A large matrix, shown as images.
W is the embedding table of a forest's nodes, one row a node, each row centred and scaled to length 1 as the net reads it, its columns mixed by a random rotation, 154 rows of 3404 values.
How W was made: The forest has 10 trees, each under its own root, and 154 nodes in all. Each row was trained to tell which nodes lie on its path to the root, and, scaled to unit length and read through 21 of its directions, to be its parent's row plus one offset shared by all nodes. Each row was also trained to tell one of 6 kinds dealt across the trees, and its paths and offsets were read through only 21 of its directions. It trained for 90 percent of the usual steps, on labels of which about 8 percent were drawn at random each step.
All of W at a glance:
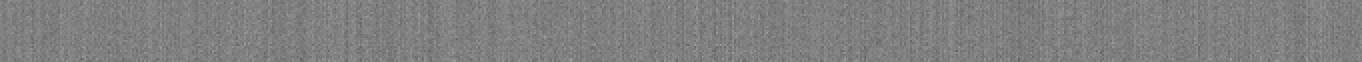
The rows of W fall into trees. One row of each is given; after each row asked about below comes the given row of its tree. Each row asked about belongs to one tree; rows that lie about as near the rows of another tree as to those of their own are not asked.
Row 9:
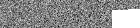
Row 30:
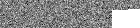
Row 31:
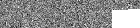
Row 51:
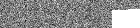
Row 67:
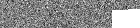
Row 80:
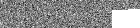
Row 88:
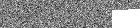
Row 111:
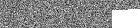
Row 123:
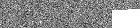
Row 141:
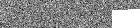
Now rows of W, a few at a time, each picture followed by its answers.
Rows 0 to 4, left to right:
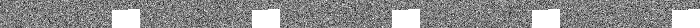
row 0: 9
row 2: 51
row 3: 80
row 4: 67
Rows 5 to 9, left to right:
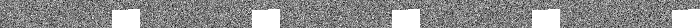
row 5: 67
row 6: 67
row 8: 123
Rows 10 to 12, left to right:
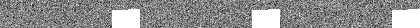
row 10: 51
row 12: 141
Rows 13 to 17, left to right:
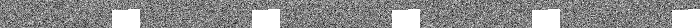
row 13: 30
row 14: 80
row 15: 67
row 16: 141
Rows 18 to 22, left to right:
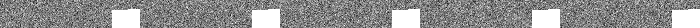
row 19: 88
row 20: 88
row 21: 111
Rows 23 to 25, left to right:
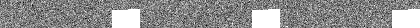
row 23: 51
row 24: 31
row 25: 111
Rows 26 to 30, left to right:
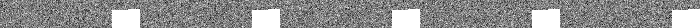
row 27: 51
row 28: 123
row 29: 9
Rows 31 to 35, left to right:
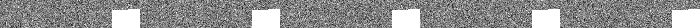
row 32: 80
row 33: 51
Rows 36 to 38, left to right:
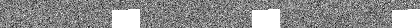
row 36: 80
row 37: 88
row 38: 123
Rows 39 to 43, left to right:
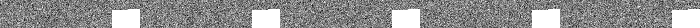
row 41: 51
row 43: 111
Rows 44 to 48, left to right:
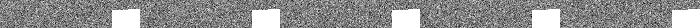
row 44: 31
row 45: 111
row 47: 123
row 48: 141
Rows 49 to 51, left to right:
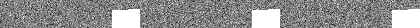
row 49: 67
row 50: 88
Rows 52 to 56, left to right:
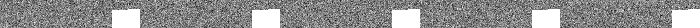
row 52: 111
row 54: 9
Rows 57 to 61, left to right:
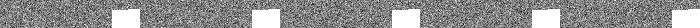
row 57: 31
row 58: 80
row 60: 141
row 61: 51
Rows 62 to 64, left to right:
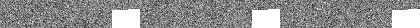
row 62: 30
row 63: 111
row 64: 67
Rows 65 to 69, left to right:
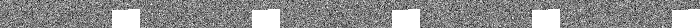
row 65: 123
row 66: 141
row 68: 67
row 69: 51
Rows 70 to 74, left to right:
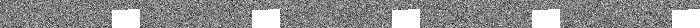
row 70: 9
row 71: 67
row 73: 141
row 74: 30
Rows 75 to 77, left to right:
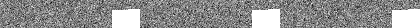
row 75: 111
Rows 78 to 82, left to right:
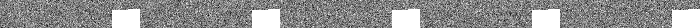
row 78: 67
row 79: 30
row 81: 30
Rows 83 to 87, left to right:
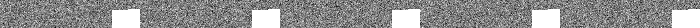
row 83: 111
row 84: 80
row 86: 141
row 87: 67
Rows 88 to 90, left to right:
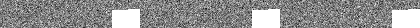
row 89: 123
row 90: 111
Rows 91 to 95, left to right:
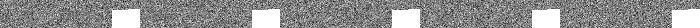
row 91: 123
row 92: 80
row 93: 51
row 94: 123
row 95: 51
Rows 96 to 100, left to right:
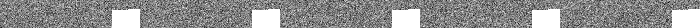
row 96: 67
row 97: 67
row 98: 51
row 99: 111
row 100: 31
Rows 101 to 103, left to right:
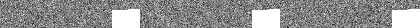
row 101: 141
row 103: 51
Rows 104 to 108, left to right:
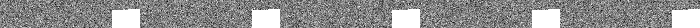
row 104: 9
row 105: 67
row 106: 111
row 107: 51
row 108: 9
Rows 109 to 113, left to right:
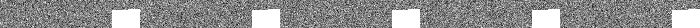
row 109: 80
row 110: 141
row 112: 111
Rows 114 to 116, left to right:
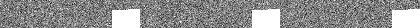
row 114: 111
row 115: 123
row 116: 51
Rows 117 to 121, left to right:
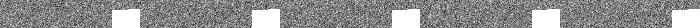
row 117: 51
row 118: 51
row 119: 67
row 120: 123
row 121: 88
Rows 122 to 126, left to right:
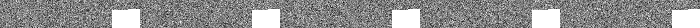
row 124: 67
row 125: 30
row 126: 67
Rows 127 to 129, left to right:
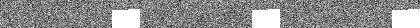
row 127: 30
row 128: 123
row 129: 9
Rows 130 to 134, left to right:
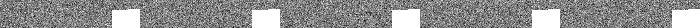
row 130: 111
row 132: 30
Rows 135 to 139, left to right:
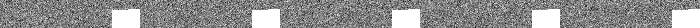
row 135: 80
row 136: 67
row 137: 123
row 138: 123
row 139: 51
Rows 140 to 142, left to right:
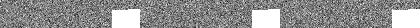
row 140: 9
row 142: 67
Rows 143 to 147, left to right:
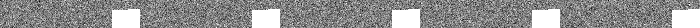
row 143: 123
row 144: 51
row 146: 80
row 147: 31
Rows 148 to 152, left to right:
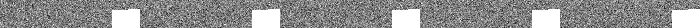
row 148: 80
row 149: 31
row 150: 9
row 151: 80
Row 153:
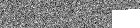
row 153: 111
